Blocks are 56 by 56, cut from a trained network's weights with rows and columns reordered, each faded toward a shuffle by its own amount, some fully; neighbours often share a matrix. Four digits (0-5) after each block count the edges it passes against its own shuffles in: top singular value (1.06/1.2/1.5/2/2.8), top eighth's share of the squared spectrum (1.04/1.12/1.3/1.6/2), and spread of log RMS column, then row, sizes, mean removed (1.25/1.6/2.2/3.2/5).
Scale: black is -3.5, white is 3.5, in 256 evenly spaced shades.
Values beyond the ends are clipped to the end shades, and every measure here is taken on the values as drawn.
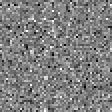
2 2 1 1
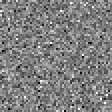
1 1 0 0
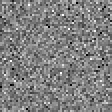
0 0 0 0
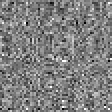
3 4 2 2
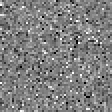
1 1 0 0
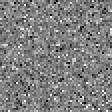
0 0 0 0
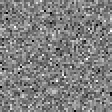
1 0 0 0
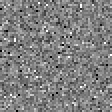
0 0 0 0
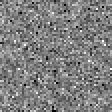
0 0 0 0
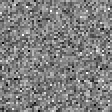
0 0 0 0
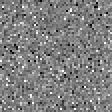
0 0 0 0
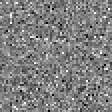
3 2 1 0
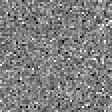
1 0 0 0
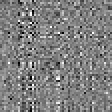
4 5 3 3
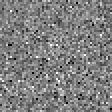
0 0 0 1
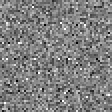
2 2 0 1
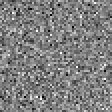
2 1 0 1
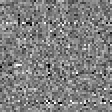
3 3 1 2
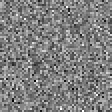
2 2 0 0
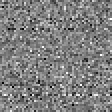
2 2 0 2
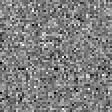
2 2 0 1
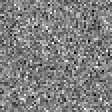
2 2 0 0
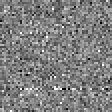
3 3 0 2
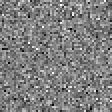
2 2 0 1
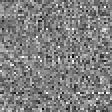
3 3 0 2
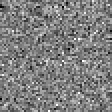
2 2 0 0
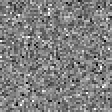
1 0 0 0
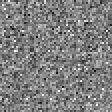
0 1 0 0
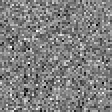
2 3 1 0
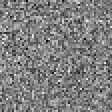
2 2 0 0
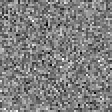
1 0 0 0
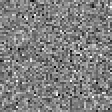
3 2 0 1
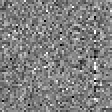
2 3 1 1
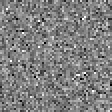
1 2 0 1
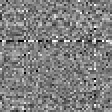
4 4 1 2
